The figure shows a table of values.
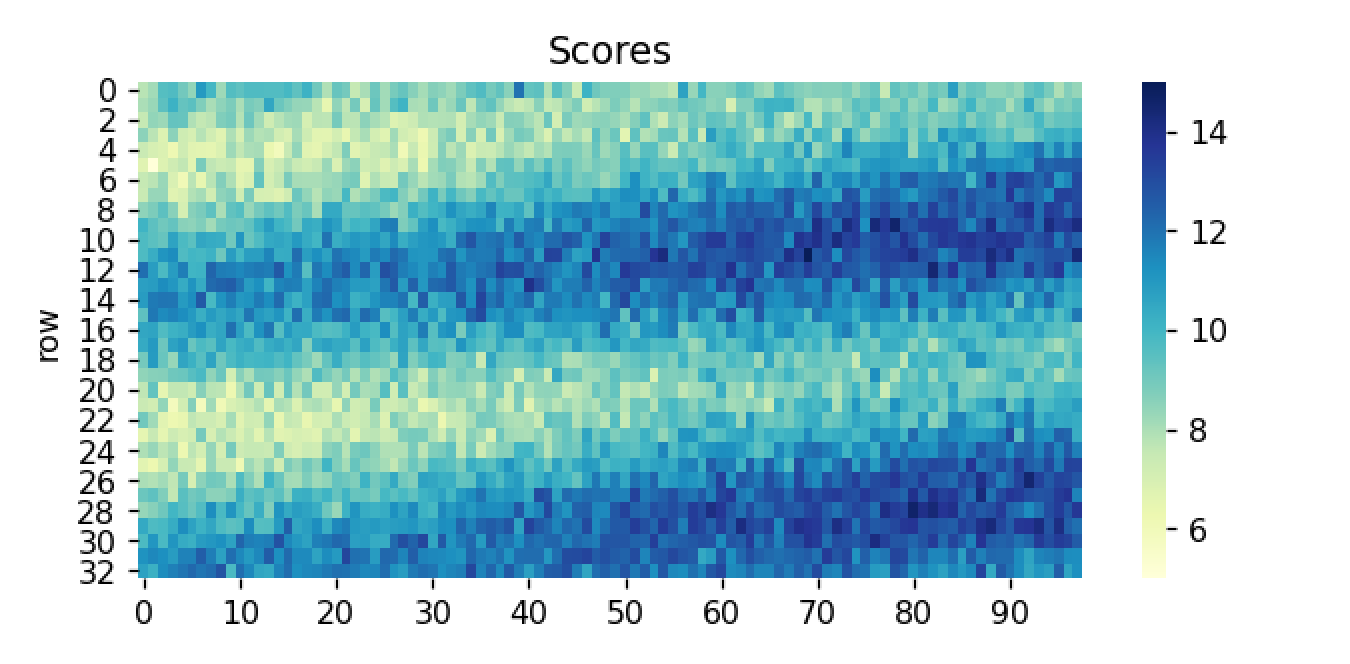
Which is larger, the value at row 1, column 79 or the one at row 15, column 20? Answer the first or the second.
the second
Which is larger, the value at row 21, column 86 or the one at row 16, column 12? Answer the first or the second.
the second
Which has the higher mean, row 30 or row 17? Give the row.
30
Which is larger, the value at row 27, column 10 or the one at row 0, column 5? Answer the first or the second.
the first
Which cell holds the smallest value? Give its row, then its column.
5, 1
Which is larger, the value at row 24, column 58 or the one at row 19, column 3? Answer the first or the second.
the first
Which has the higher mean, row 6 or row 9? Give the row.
9
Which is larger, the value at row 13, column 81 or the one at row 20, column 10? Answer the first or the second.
the first
